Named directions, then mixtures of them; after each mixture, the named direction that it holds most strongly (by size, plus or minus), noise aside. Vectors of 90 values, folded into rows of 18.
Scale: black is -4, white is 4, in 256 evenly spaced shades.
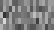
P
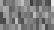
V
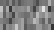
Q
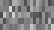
P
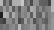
V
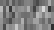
Q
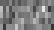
Q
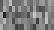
P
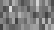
V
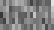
V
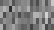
P
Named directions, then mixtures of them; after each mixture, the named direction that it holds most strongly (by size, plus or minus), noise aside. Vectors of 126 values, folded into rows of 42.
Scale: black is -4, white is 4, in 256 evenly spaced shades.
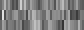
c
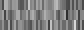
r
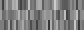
r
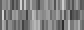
c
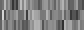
c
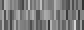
r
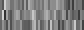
r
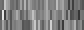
c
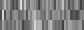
c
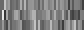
c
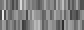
c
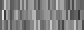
c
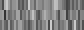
r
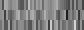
r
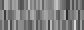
r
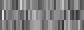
c
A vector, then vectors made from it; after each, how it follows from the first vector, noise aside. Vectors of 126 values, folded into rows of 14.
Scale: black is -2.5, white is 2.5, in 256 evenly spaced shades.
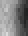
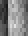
wrapped around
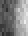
negated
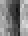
wrapped around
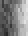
negated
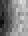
reversed
